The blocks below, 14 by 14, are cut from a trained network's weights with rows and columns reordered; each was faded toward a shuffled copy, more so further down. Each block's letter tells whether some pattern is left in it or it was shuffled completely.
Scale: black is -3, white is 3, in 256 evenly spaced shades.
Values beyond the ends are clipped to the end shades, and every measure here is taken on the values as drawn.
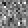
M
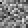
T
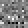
M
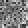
T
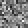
T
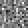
T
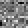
M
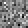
T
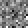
M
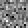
T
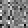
M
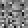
M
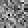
T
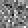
T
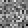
M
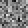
T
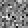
T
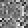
M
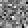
T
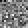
T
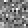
T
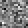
M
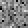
T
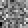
M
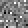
T
